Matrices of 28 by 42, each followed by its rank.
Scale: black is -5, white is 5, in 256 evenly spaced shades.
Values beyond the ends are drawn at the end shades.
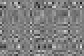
three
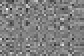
five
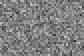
full rank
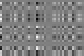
one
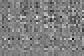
five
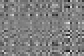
three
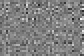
five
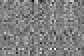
five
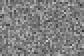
full rank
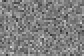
full rank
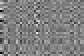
three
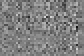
five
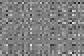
three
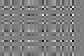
one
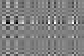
one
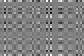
one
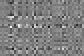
three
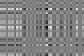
one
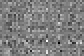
five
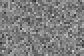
full rank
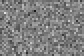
full rank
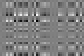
one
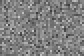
full rank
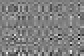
three
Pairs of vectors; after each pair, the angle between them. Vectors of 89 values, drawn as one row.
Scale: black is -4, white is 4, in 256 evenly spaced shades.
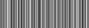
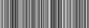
orthogonal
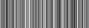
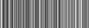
orthogonal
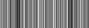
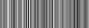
orthogonal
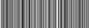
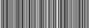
nearly parallel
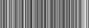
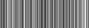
nearly parallel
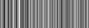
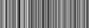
nearly opposite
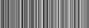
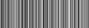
nearly parallel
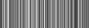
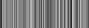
partly aligned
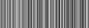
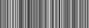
partly aligned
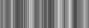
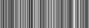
partly opposed
